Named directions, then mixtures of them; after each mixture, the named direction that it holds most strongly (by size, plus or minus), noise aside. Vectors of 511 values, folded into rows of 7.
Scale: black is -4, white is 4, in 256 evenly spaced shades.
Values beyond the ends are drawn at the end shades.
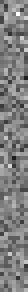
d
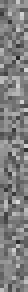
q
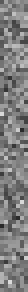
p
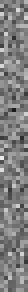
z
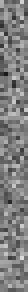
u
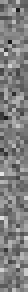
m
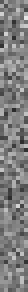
z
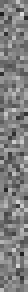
z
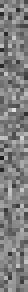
z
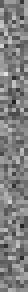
u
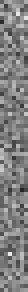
d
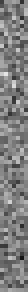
u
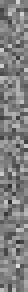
q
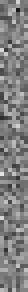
m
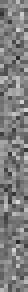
q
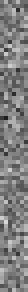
m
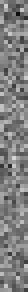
d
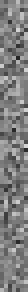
q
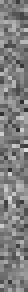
p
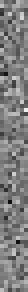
q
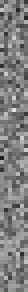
z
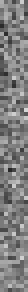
u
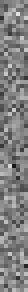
d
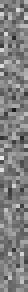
z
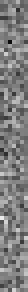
m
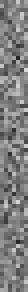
q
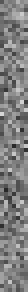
p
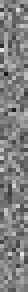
z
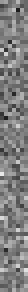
m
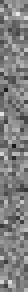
p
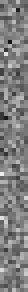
m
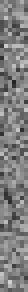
p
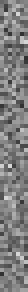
d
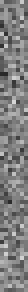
u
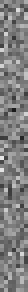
z
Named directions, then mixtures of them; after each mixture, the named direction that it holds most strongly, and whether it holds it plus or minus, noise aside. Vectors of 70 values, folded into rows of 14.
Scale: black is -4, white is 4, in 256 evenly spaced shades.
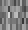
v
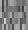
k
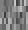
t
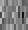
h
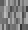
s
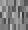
h, plus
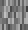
s, plus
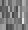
h, minus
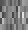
h, minus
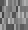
h, minus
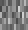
h, minus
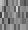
h, plus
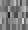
v, minus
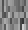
k, plus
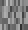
s, plus
